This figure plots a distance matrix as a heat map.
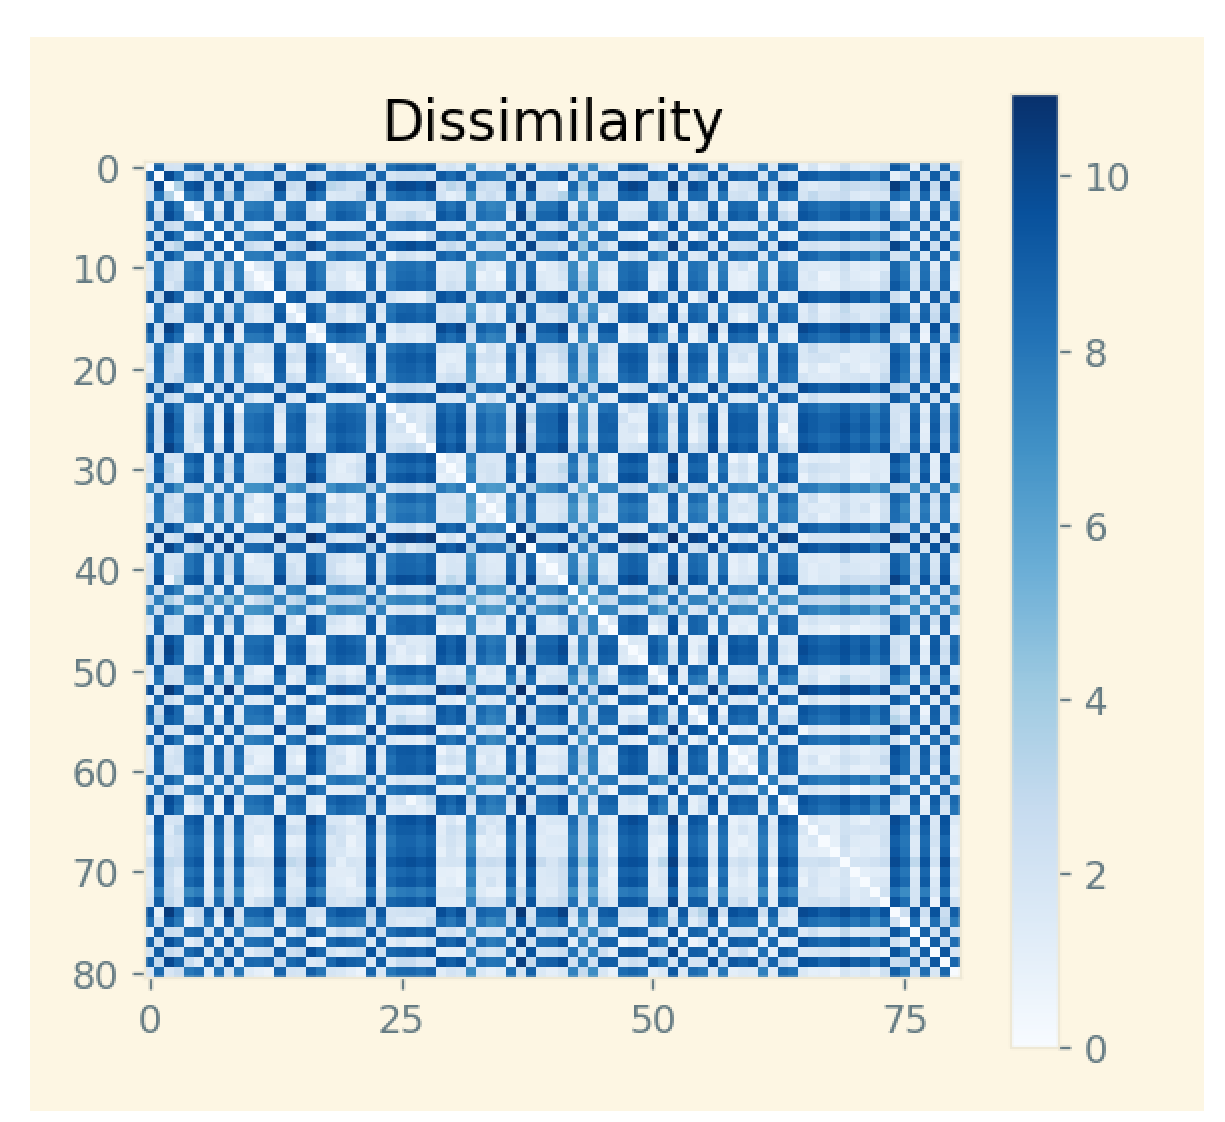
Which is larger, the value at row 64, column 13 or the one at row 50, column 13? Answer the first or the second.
the second
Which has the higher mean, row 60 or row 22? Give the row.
22
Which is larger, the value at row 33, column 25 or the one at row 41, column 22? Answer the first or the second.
the second
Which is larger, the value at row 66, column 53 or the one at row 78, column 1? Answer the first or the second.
the second
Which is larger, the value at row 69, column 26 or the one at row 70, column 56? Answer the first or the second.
the first
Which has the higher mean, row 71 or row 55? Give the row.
55
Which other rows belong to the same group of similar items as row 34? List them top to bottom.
0, 2, 3, 6, 8, 10, 11, 12, 14, 15, 18, 19, 20, 21, 23, 29, 30, 31, 33, 35, 37, 39, 40, 41, 43, 45, 46, 50, 51, 53, 56, 58, 59, 60, 62, 65, 66, 67, 68, 69, 70, 71, 72, 73, 76, 78, 80
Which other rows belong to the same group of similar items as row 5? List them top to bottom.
1, 4, 7, 9, 13, 16, 17, 22, 24, 25, 26, 27, 28, 32, 36, 38, 42, 44, 47, 48, 49, 52, 54, 55, 57, 61, 63, 64, 74, 75, 77, 79
